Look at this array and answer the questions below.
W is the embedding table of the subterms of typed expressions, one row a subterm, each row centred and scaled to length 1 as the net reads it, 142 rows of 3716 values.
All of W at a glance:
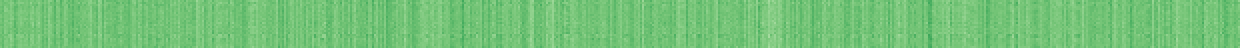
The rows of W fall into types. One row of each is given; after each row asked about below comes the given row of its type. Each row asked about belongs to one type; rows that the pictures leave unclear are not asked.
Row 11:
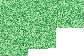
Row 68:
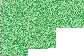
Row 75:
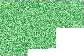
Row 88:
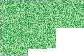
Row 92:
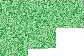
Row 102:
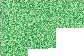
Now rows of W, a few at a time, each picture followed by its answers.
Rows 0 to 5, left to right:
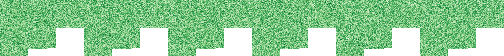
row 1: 88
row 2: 68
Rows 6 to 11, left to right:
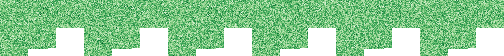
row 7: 68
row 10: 102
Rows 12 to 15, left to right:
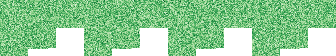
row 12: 102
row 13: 68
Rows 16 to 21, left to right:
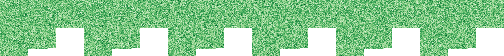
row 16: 11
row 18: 92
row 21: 88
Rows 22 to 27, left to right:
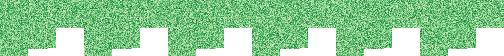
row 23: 75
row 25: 88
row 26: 68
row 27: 68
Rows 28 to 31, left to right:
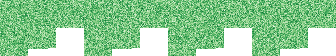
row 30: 68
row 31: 92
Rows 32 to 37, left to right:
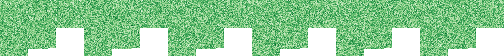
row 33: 92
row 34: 88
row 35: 11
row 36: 68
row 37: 88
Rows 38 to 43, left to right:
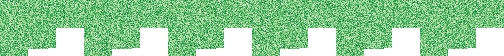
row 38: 102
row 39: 92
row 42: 11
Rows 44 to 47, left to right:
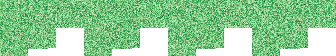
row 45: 68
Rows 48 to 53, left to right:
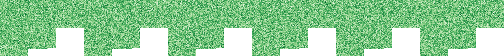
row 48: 88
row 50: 75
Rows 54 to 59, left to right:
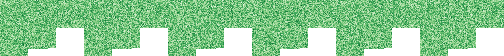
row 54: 11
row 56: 102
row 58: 11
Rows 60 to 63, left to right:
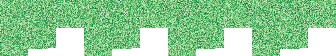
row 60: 68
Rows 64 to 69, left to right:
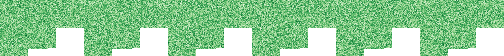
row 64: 88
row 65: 11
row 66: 75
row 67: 102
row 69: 11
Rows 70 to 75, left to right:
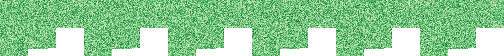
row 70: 92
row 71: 75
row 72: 88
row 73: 92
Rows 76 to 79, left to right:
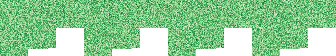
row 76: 102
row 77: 88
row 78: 75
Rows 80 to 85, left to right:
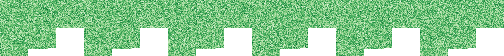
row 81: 68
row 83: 75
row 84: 68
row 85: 88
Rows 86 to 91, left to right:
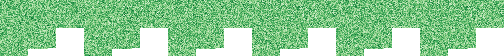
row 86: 92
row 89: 68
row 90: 88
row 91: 68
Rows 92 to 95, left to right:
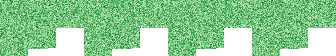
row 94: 11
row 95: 75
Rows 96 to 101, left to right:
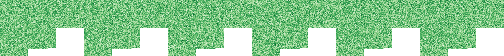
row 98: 88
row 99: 11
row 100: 88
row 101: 88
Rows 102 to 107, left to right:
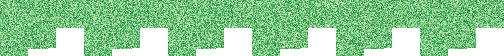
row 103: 102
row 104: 102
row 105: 11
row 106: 68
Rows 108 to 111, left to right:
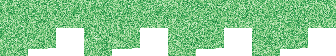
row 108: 92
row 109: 92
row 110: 75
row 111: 68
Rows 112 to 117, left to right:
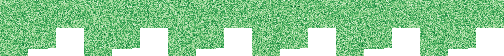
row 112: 11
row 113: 102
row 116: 75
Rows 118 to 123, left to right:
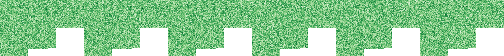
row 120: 11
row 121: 75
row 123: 11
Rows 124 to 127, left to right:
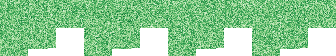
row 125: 92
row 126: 11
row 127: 68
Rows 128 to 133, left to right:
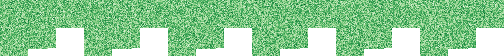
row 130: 88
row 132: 11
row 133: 102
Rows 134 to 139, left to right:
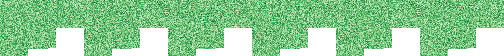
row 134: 11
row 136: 92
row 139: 75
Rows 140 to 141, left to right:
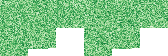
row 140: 11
